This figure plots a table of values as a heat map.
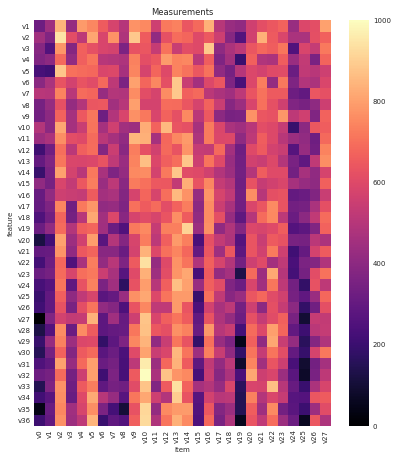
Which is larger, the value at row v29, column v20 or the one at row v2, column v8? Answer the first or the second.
the first
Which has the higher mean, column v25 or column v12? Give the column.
v12
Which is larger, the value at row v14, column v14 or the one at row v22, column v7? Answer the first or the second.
the first
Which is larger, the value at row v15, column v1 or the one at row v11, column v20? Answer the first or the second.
the second
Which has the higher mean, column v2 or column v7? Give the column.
v2
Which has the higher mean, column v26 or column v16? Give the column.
v16
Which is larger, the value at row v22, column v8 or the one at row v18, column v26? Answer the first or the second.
the second
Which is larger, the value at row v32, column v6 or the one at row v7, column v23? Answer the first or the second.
the second
